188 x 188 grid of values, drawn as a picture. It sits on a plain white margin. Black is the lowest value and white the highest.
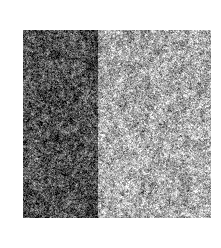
The texture is blotchy. There are no regular stripes. A vertical seam about 40% of the way across splits the table, and the right part is higher. Overall the values sit about 50% of the way up the scale.
